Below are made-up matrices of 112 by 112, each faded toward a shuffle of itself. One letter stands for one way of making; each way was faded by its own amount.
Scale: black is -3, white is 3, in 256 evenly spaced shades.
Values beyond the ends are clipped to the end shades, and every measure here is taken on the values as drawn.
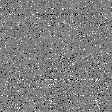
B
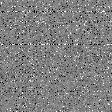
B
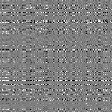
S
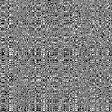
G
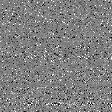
B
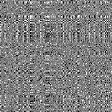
G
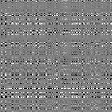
S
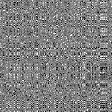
G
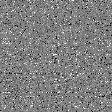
B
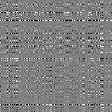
S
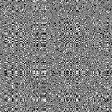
G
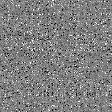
B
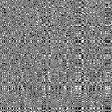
G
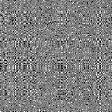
G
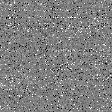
B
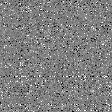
B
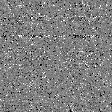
B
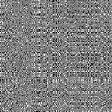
G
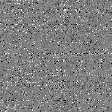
B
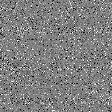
B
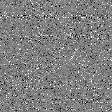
B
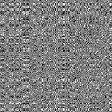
G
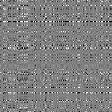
S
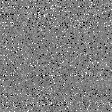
B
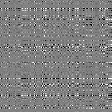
S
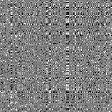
G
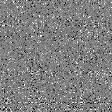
B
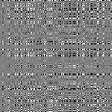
S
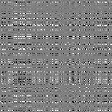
S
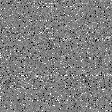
B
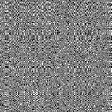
G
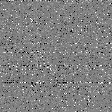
B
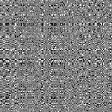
G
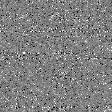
B
